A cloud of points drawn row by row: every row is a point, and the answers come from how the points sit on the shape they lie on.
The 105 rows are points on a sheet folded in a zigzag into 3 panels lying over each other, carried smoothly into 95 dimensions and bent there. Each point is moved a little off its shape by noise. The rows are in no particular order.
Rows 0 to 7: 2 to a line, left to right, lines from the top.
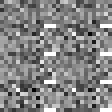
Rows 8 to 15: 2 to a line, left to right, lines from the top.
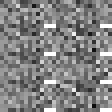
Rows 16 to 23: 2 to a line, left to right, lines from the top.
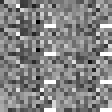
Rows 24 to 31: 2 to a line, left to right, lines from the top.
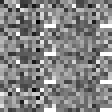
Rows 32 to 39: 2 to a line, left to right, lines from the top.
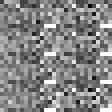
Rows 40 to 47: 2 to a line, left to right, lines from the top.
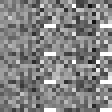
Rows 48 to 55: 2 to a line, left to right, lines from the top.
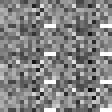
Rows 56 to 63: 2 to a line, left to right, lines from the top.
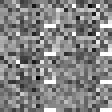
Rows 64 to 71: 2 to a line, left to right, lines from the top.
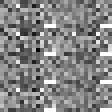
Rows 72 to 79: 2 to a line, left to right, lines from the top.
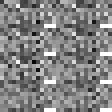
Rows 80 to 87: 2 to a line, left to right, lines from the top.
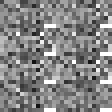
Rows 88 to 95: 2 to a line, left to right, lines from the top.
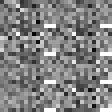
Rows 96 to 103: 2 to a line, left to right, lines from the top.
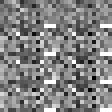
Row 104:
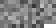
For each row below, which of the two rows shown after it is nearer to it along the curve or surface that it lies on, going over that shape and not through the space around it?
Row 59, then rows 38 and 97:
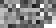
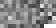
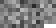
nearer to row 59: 38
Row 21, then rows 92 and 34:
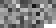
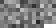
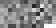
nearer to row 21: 34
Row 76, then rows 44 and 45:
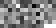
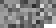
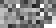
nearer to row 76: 44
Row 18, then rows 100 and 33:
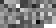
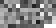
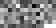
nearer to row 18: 100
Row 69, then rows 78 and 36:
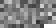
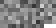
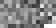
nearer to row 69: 36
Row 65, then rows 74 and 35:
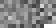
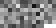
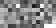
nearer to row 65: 35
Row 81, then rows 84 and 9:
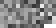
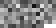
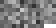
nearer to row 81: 84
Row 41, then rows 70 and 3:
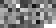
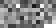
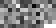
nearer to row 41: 70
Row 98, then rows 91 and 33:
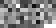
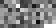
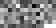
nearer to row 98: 91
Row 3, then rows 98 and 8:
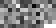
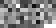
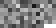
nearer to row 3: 8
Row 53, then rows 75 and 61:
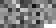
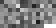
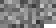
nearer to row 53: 75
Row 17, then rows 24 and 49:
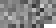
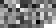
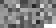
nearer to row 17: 49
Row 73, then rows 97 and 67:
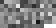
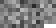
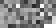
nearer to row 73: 67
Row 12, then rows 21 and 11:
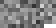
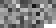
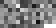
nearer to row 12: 11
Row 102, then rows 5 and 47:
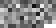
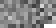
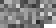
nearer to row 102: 5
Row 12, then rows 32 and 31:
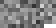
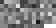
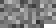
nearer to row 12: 31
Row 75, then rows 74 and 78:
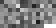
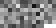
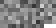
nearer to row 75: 78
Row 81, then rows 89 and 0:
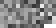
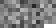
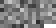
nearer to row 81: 0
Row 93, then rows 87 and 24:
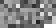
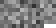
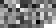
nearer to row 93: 24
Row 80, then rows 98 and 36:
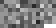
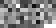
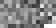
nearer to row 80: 98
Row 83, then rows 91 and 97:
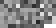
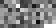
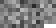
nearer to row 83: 91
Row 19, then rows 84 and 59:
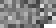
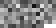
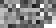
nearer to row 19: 59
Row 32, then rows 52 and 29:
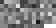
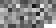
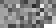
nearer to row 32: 29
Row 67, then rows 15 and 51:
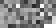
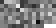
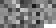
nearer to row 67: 15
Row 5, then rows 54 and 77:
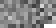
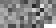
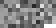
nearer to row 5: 77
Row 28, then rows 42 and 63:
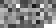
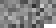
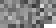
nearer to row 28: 63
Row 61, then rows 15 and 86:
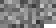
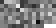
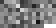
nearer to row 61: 86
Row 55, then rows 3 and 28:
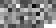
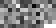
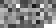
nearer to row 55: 3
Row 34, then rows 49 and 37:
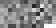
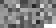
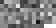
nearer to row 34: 49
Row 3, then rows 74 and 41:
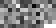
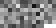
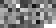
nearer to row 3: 74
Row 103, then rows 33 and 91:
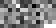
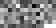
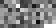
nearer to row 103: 33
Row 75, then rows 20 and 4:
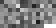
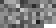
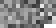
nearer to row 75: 20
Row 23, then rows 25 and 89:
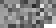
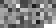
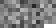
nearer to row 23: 25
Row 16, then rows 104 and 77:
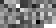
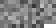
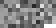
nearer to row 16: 77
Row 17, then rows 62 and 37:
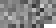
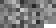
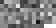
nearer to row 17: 62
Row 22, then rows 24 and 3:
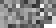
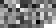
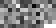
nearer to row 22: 24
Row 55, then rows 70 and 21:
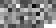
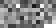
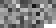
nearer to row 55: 21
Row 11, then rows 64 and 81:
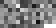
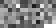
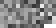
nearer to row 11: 64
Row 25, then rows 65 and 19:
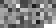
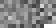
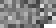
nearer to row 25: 65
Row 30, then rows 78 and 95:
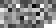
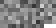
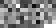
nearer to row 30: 95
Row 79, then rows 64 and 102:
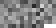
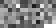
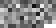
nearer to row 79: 102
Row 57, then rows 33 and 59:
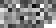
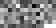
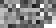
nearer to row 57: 33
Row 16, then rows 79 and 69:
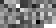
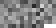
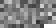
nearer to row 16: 69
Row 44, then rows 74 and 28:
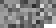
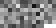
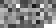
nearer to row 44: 28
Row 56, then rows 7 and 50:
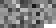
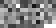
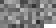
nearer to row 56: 7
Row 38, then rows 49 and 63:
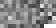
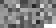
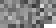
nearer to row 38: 63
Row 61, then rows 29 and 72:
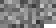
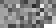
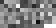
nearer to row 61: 29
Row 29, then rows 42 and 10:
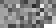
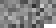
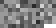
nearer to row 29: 10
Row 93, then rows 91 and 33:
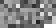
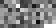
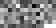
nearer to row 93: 91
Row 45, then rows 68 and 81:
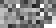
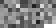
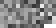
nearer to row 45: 81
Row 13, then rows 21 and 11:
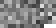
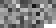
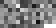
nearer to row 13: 11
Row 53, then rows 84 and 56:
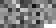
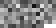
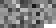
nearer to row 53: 56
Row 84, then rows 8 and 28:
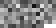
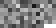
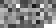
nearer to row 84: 8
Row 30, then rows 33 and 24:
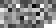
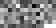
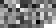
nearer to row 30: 33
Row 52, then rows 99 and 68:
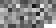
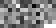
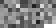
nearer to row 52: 99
